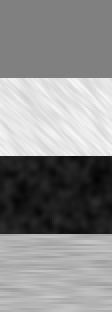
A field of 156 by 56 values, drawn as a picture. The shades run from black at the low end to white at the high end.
The table splits into 4 rows of 1 panel. Panel 1,1: middling, flat. Panel 2,1: very high, slanting down to the right, faint in contrast. Panel 3,1: very low, blotchy, faint in contrast. Panel 4,1: high, streaked across, faint in contrast.
